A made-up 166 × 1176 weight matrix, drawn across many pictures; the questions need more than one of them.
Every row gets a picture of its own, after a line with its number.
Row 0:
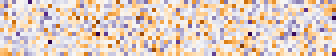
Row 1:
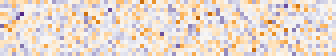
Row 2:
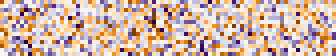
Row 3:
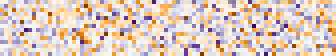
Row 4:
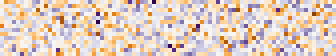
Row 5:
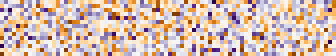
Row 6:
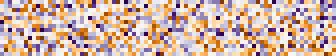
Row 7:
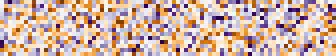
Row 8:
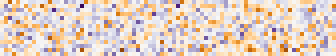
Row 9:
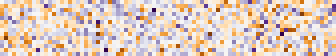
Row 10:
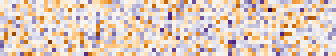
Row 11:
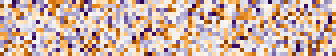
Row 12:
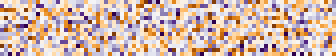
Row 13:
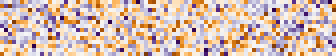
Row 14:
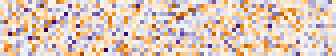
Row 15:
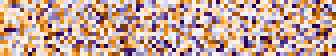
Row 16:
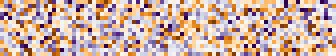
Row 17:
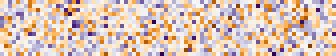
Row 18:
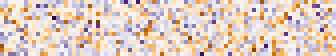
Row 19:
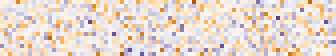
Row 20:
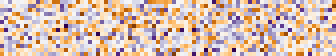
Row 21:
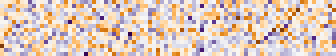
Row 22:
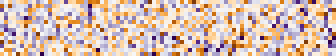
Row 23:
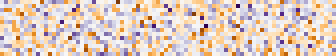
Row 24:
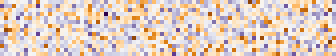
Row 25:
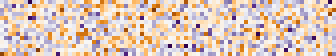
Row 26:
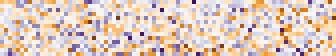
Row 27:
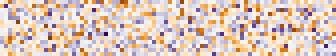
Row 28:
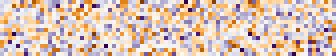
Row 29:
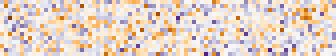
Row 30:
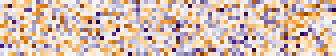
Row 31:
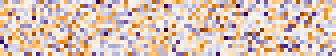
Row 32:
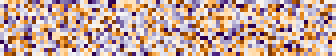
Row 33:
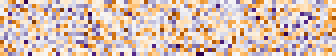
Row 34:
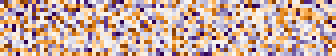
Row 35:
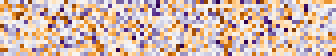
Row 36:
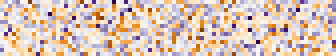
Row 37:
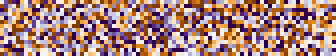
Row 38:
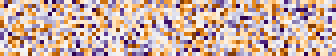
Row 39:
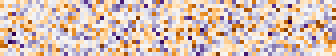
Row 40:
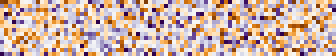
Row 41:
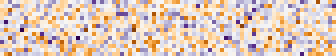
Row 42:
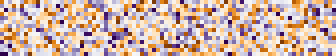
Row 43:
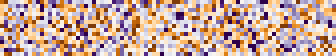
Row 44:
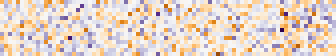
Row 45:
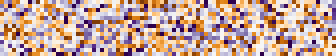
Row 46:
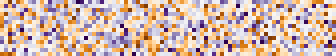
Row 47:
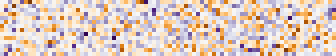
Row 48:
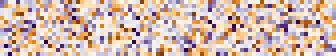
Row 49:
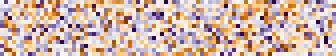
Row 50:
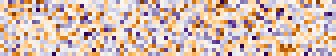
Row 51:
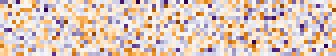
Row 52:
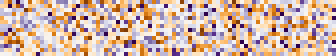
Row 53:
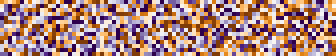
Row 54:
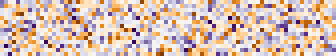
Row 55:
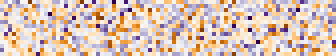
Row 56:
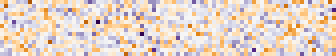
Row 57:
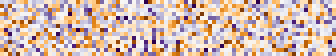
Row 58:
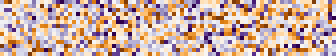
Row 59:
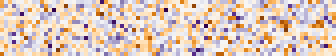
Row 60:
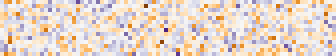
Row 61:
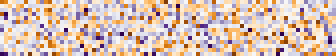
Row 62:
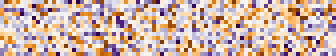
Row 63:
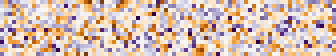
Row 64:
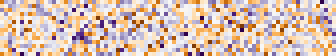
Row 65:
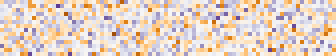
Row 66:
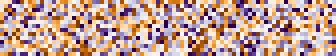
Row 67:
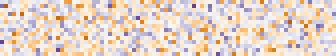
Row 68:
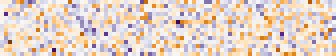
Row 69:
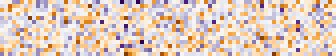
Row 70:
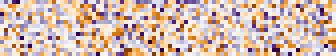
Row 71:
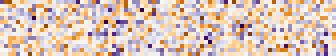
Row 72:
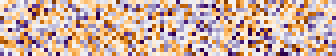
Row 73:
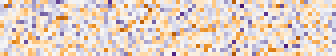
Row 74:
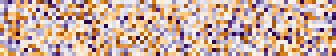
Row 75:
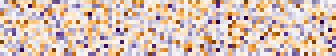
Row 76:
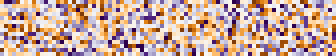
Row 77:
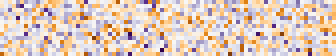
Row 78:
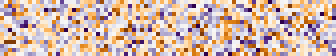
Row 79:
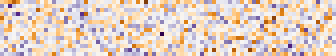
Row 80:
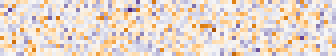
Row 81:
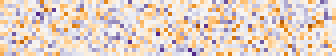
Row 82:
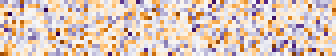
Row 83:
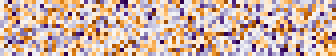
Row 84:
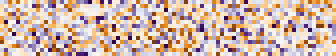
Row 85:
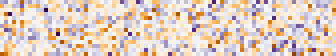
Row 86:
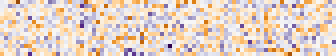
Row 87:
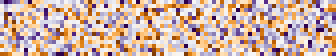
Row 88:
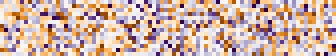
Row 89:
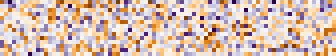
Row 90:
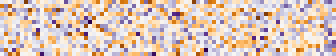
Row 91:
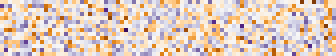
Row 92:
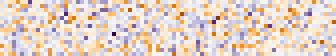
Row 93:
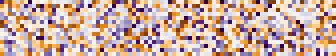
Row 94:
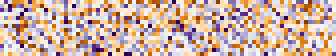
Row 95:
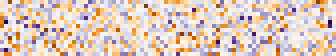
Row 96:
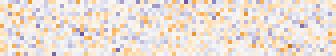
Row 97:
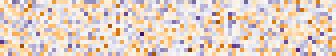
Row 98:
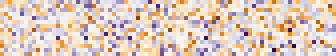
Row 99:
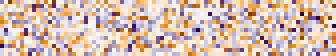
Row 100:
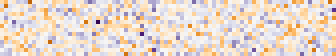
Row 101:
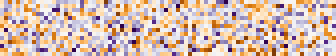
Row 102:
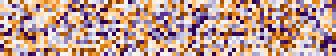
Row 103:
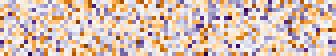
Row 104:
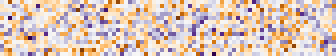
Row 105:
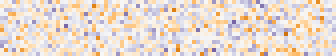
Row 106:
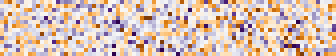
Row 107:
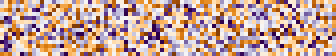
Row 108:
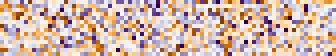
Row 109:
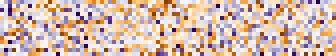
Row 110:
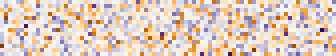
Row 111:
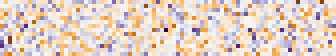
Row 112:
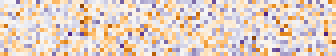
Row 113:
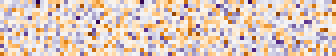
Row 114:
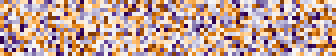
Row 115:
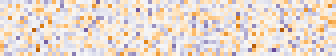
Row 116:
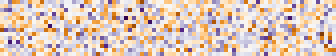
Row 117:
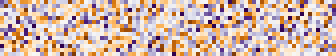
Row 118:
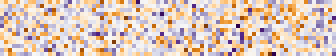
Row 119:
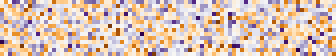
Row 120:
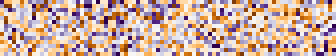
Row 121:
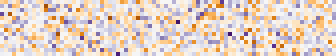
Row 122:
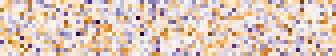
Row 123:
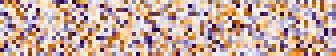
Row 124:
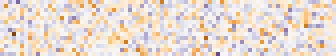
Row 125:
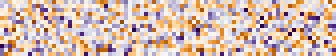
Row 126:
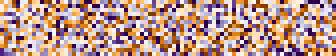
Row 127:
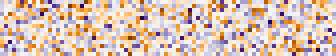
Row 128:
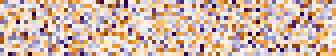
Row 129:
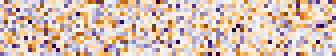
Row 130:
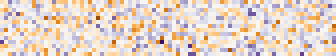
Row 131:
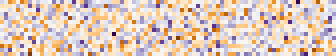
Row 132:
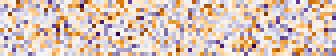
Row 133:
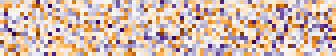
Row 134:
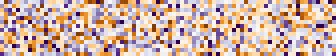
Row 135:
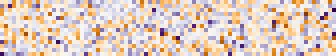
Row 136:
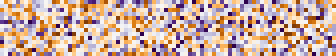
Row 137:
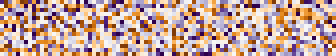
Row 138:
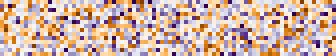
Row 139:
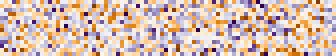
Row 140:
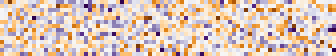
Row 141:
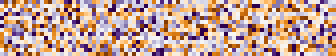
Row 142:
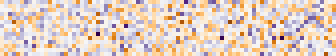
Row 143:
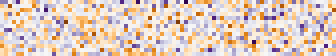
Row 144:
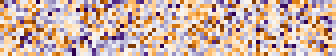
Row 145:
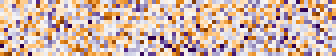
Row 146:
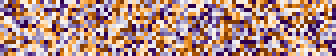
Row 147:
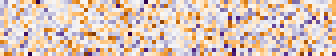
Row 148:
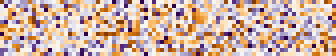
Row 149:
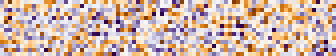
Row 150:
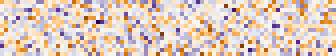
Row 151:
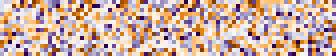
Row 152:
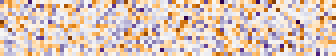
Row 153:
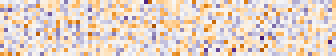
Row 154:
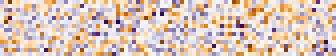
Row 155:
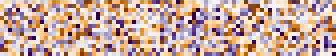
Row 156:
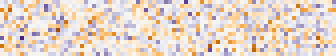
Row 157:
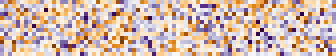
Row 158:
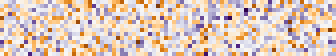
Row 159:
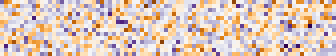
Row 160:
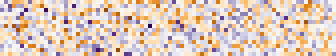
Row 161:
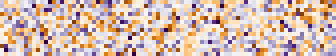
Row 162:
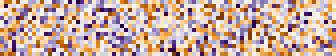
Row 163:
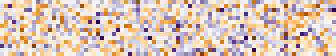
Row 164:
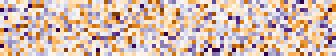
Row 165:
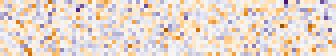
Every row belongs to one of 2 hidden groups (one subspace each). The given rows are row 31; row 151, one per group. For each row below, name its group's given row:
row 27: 31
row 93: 31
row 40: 151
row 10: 151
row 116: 151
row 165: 31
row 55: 31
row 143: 151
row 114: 31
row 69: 151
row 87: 151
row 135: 151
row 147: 151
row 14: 31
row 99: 31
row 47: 151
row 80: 31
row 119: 151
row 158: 31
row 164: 151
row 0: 151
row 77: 151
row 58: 31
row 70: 151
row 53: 31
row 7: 31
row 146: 31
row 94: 151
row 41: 31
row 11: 151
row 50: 151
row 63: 31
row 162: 31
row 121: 151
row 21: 31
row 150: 151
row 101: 31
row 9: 151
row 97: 151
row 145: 151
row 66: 31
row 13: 151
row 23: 31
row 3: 31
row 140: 31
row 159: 31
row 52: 31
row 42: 151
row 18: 151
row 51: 151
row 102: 31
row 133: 151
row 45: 151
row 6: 31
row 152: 31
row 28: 151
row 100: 151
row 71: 31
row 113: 151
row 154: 31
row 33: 151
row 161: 31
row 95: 31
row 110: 151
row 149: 31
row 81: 31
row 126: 151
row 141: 31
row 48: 31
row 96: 151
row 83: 31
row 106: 31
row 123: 31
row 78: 31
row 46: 31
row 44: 31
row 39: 31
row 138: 151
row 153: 151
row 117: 31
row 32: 31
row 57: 151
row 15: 151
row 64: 31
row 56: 151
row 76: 31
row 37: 31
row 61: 151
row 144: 31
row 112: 151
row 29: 31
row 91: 151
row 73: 31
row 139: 151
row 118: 31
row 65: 31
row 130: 31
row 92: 31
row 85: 151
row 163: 151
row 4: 151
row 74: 151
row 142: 151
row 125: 31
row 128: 31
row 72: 31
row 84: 31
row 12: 151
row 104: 31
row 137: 31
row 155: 31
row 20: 151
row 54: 31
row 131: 31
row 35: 151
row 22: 151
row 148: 31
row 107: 31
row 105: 151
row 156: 151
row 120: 31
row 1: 151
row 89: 31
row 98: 31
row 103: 31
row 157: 31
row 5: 151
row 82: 151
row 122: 151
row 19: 151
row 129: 31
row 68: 151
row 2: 31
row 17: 31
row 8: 31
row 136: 151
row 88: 151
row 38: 31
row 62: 31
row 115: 31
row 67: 31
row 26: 151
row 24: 151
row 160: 151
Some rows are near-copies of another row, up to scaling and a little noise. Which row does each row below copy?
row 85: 82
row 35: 108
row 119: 97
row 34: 137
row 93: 152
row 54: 48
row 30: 163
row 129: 134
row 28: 151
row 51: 143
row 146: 78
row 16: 165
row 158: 103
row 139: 105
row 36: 55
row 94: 160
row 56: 100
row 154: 149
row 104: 102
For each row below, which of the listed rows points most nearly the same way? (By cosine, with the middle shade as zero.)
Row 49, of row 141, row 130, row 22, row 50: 141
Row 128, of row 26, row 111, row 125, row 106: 125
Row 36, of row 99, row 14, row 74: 74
